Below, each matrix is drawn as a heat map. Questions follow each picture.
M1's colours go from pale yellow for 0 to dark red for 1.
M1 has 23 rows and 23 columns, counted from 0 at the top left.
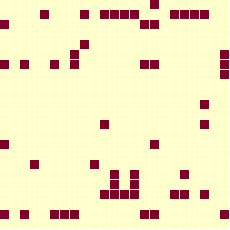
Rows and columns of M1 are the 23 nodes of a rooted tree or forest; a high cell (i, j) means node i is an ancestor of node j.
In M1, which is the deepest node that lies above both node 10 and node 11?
19
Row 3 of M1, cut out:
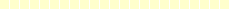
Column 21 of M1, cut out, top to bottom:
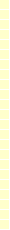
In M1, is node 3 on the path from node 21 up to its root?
no
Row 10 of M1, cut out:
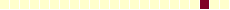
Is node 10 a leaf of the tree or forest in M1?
no
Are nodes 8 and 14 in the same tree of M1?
no
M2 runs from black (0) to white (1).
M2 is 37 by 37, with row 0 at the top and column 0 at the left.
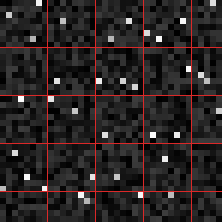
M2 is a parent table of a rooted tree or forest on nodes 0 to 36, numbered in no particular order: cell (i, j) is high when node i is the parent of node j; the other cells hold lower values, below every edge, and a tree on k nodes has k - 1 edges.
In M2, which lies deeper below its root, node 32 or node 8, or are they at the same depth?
node 8
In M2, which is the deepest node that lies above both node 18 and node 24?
6
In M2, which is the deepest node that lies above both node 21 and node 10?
3
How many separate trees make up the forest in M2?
2
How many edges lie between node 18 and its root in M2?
4
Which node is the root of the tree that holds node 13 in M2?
32
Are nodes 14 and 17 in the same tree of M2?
yes
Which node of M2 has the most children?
13
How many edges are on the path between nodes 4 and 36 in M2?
7
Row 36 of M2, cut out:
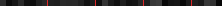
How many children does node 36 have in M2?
0
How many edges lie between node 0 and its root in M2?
2
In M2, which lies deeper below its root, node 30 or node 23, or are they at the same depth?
node 30
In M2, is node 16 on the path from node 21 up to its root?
yes
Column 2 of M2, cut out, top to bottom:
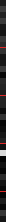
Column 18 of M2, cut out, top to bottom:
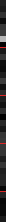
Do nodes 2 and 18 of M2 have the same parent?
no
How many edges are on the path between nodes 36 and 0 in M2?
3
